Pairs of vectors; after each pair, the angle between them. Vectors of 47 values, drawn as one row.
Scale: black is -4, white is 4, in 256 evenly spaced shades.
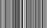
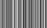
partly opposed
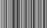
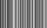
nearly opposite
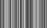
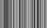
partly opposed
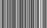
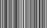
partly opposed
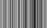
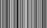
partly opposed
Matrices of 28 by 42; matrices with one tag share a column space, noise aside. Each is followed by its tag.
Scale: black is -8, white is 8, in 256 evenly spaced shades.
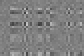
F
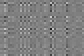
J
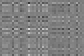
J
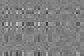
F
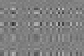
F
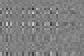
F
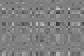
F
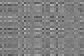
J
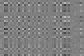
J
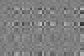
F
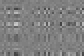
F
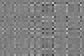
J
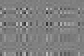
F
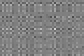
J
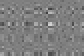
F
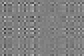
J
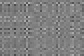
J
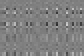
F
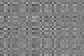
J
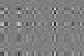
F
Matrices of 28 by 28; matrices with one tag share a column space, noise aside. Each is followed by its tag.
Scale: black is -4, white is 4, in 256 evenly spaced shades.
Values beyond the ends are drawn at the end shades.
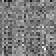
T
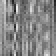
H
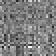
T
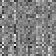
T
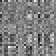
T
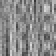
H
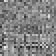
T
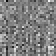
T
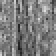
H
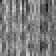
H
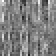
H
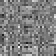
T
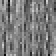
H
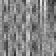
H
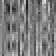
H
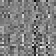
T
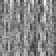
H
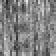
H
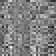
T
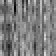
H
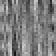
H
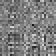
T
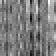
H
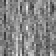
H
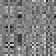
T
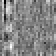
H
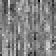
H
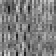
H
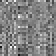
T
